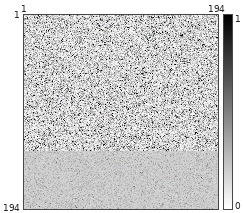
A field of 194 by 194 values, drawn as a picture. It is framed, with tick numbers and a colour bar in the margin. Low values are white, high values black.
The grain is fine, like static. The bottom part is calmer, past a seam about 70% of the way down. There is no overall slope. Most values sit low, with a long tail of high ones. Overall the values sit about 20% of the way up the scale.
